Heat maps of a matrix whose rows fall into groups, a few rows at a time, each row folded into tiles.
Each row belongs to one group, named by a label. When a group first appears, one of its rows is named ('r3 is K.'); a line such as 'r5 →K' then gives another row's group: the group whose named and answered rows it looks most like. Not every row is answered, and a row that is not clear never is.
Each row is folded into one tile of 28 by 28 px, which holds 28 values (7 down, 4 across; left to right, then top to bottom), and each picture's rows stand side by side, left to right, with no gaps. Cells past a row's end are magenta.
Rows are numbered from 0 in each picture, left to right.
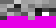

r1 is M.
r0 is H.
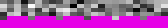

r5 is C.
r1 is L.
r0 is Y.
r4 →M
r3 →H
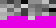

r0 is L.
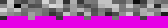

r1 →C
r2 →Y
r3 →C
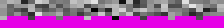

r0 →M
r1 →H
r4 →Y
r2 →C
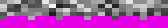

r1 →C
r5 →M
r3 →M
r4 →C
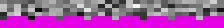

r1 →H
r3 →M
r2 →C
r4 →C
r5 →Y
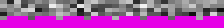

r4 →M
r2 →L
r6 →C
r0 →Y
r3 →H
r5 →L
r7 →M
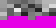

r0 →L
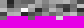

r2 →M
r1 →H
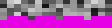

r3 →M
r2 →Y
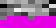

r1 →L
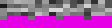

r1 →Y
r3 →Y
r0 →C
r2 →L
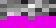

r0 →Y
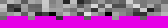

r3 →L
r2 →Y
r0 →H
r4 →C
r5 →H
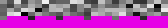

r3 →Y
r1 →H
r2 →H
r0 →Y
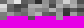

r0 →H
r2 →M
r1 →Y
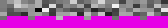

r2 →M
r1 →L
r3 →M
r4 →Y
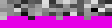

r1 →Y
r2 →M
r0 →L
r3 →L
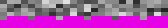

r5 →M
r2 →M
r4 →Y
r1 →C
